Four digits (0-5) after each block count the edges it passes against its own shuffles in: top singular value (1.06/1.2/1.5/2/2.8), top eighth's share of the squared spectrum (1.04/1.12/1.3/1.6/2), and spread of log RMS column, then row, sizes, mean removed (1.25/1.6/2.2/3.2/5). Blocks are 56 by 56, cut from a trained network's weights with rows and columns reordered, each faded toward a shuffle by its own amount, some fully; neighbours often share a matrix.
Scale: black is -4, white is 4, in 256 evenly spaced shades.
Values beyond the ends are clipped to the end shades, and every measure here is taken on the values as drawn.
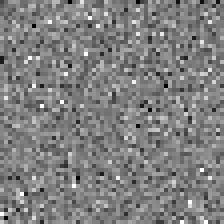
0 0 0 0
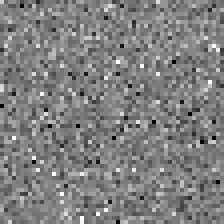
0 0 0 0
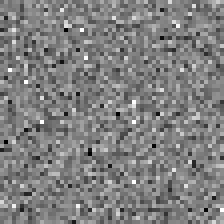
0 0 0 0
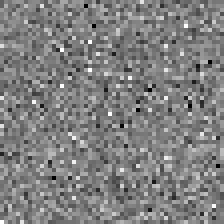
0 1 0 0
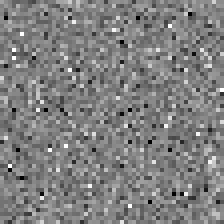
0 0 0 0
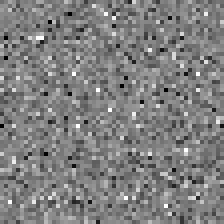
0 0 0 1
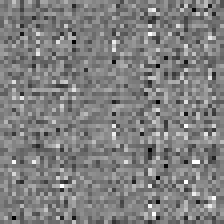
2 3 3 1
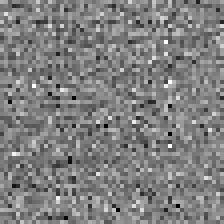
2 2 2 0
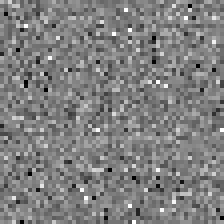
0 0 0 0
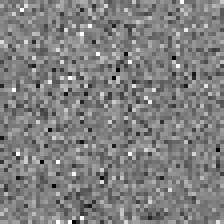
0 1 1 0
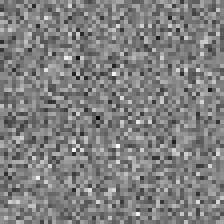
2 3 0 1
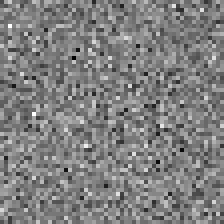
0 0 0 0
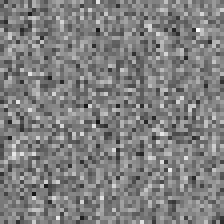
2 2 1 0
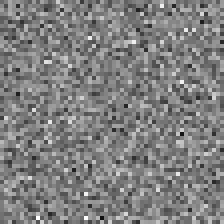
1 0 0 0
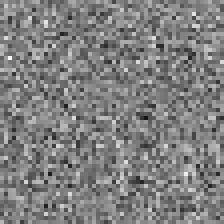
3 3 1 2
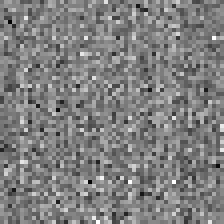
2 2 0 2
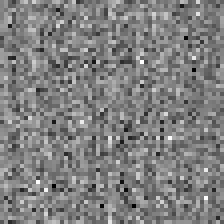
2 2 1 2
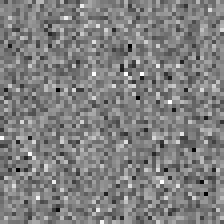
1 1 0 1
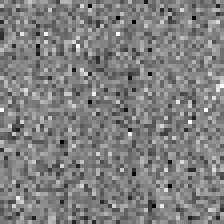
1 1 0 0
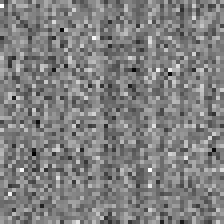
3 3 0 2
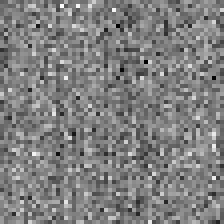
2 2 0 2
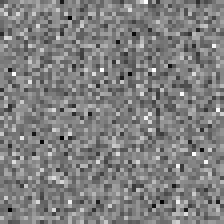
1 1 0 0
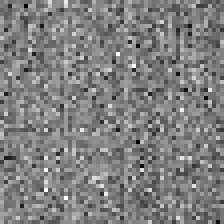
2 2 0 1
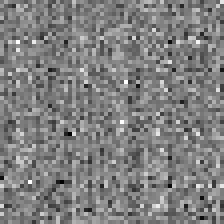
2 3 0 2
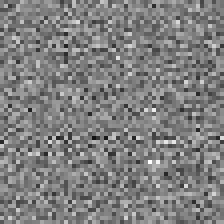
3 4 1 2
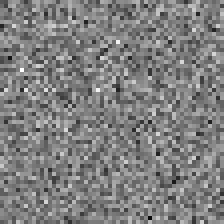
2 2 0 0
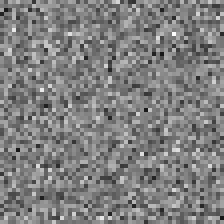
2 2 0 1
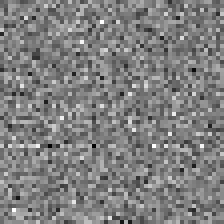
2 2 0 1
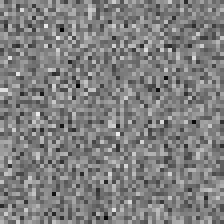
2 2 0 1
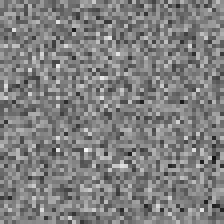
2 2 0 1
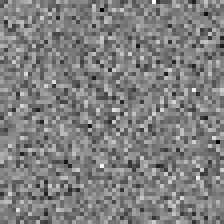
0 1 0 0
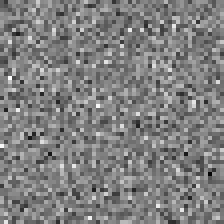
0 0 0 0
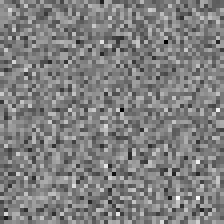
2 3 1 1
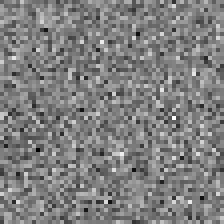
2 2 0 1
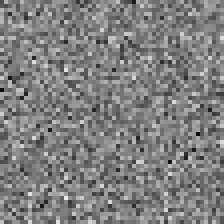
1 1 0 0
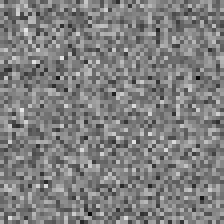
2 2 0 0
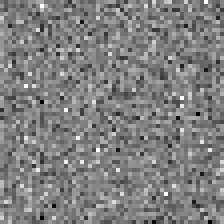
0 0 0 0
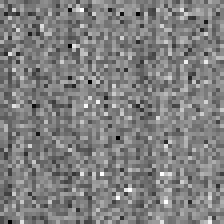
3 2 1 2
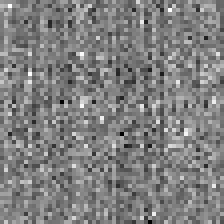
3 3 0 2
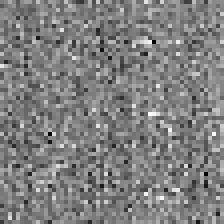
2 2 0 2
